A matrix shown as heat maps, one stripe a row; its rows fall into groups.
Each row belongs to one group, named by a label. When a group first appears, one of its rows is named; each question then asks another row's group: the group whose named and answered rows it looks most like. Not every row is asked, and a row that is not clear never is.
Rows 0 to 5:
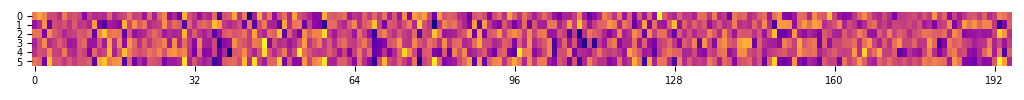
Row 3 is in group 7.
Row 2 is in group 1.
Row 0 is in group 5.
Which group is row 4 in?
7
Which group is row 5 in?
1
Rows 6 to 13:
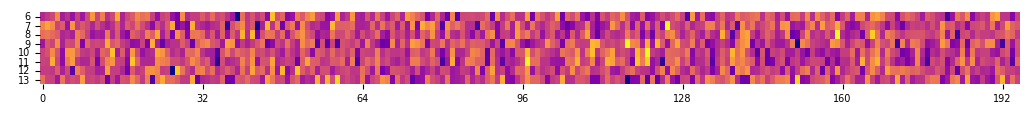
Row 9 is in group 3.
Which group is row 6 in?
7
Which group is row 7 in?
5
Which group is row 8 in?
5
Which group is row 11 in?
7
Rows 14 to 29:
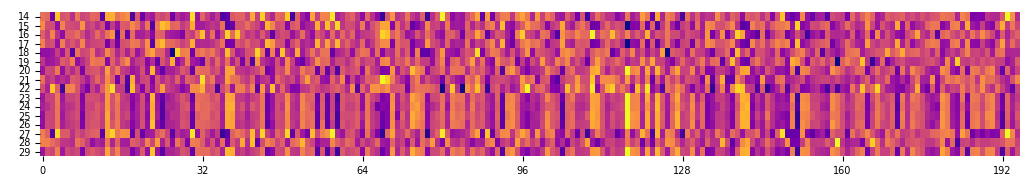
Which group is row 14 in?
1
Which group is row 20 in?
3
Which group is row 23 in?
3
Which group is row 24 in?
3
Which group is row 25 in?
3
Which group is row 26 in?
3
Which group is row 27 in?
1
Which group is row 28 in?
5
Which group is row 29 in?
3
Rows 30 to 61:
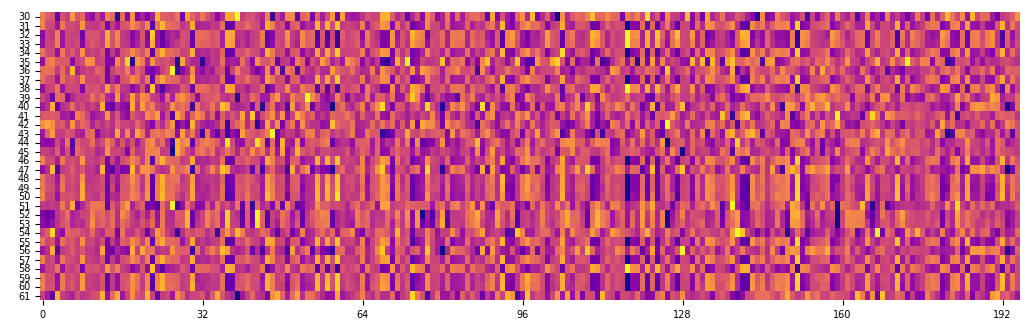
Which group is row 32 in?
3
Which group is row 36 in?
5
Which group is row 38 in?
3
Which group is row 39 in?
7
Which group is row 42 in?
5
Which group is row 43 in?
7
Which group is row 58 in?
3
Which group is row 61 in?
7
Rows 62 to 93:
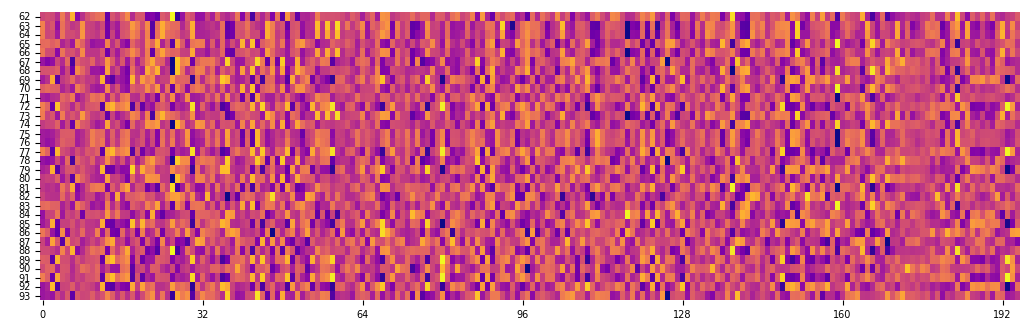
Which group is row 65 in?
5
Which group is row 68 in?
5
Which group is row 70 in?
5
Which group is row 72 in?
1
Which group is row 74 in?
5
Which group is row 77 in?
1
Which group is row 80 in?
5
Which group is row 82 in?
7
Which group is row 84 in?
3
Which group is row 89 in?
1
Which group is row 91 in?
1
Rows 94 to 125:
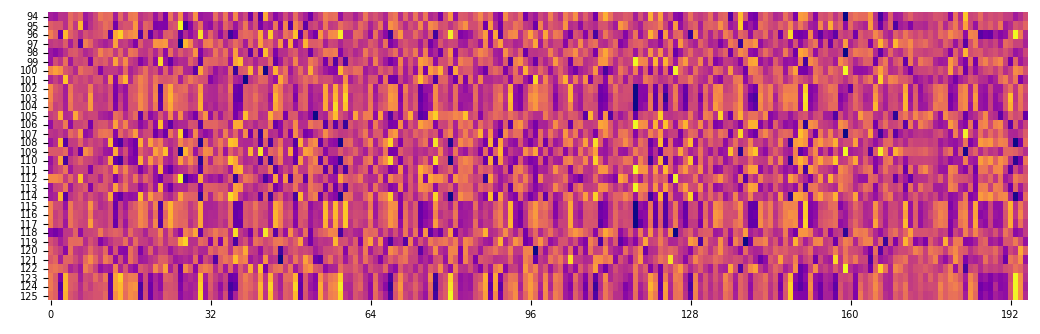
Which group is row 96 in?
1
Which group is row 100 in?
5
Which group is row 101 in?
7
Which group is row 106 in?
3
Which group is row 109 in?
5
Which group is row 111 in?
3
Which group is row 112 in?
5
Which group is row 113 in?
3
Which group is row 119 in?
7
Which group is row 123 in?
1
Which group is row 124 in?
1
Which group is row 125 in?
1
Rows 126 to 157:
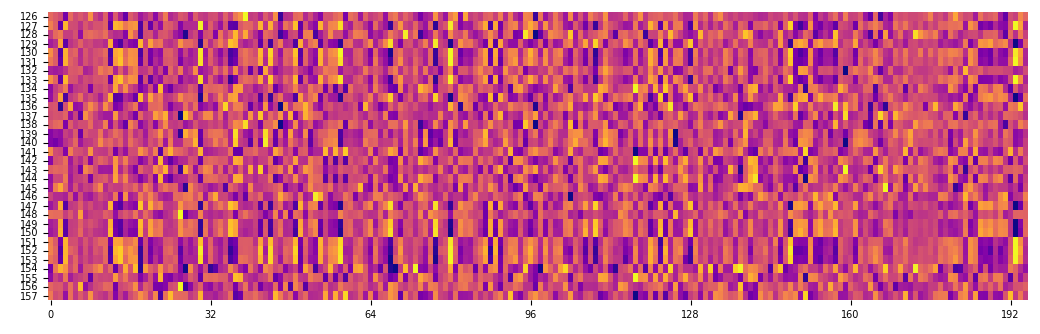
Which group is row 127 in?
1
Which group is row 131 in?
1
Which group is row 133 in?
1
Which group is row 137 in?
5
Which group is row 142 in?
3
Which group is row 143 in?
5
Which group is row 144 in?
3
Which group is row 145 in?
7
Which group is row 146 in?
7
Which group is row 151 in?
1
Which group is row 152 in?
1
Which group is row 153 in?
1
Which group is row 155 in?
3
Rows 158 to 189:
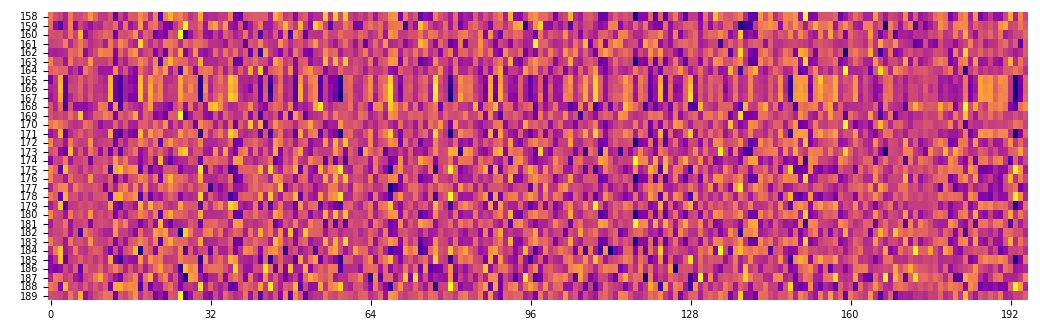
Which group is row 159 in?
7
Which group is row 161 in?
7
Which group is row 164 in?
5
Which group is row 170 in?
5
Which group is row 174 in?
3
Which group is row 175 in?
1
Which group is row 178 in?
1
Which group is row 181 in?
3
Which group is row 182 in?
5
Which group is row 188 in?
1
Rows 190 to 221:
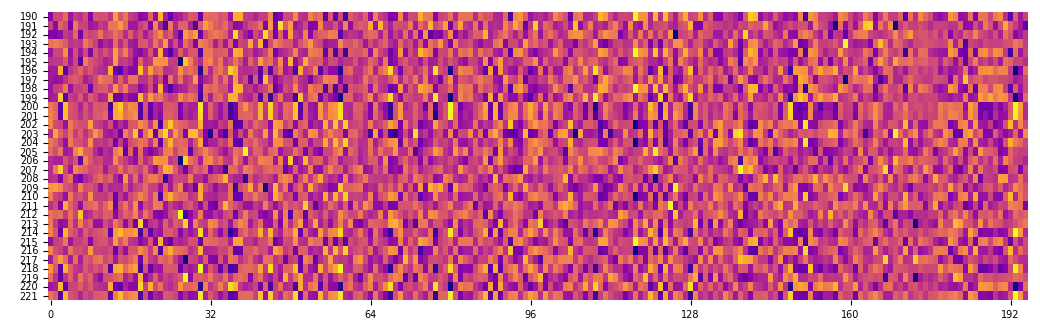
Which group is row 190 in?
3
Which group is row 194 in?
3
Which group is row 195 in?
5
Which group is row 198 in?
3
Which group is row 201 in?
1
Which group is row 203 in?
7
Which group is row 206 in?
5
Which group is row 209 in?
5
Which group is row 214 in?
1
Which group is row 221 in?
1
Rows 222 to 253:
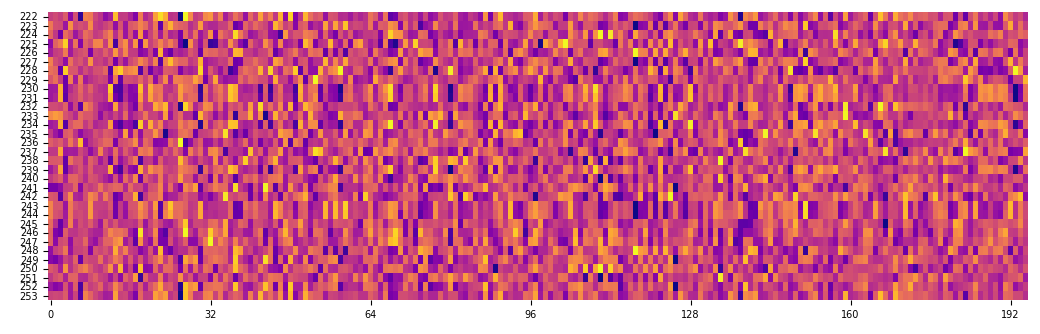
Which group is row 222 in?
5
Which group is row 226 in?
3
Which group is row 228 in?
1
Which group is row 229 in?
7
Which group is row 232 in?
5
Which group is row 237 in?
7
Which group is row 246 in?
7
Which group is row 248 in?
3
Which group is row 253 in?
5
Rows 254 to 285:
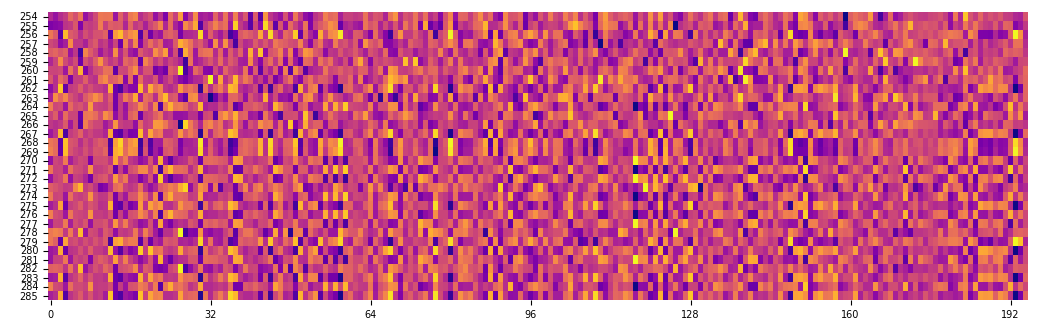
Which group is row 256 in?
1
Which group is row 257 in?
7
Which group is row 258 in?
5
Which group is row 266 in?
5
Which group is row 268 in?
1
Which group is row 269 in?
1
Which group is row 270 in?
3
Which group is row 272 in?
3
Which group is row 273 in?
7
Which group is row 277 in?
3
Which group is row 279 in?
1
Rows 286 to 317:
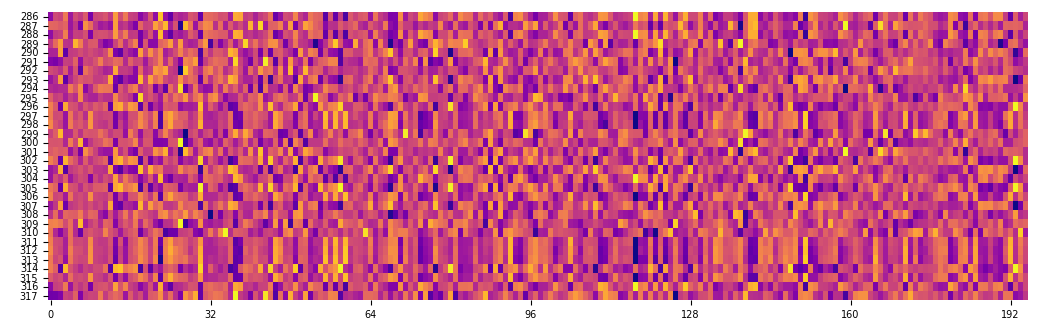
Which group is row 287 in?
5
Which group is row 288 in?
3
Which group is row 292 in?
5
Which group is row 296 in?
1
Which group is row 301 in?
5
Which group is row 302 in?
1
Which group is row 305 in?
1
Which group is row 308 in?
7
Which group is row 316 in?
3
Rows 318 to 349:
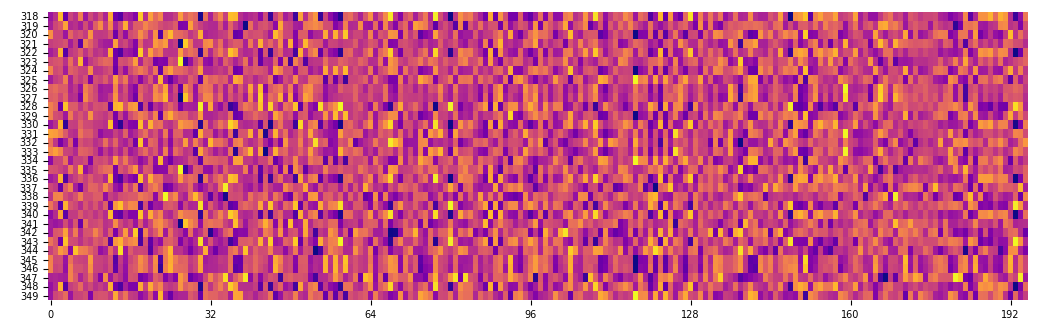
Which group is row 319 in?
7
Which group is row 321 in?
5
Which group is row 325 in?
3
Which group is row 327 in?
5
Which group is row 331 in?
5
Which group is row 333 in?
5
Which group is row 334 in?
3
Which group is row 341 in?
5
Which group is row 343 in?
1
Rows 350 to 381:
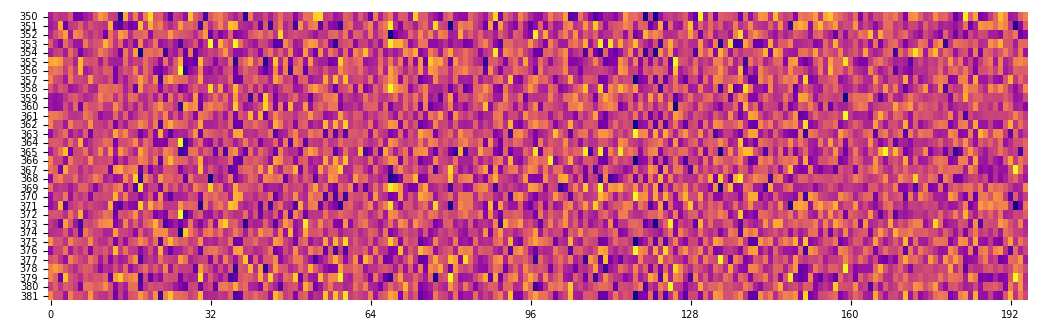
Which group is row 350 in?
7
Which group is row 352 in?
7
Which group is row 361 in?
5
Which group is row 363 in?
3
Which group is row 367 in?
1
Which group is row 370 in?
3
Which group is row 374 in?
5
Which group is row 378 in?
5
